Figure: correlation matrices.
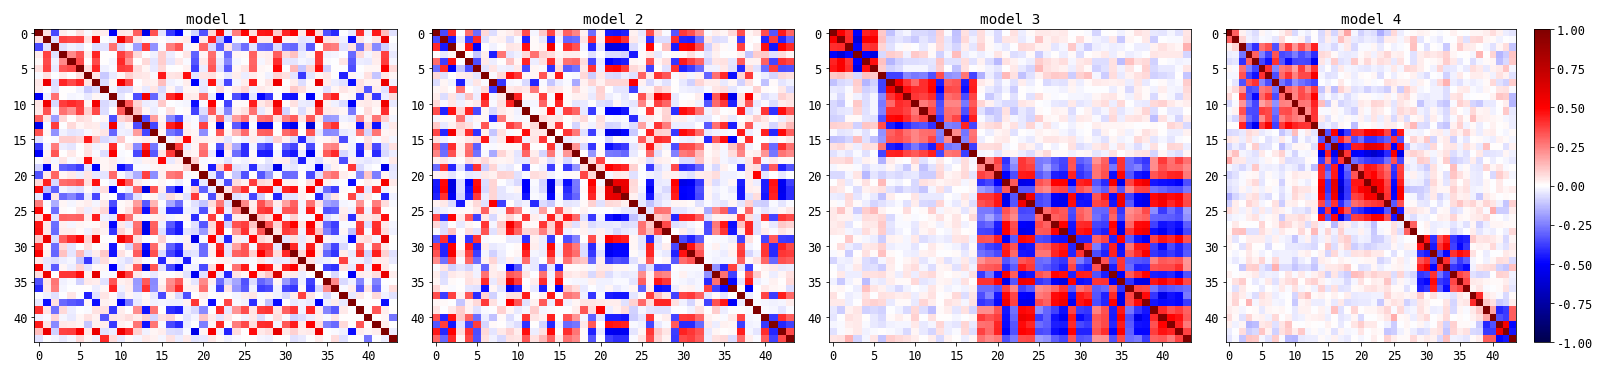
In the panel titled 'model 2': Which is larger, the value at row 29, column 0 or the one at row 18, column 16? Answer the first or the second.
the second
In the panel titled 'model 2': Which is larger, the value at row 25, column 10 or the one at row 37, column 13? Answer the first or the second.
the first
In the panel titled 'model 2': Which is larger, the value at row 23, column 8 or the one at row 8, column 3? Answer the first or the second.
the second
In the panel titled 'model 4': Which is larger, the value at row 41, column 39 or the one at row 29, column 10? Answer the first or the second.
the second
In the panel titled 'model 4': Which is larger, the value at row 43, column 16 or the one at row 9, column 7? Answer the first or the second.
the first
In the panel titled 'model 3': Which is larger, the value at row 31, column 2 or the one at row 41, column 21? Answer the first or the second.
the first
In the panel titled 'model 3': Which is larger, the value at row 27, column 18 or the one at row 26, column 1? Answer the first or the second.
the second
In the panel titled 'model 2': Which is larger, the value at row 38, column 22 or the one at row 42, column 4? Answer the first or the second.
the second
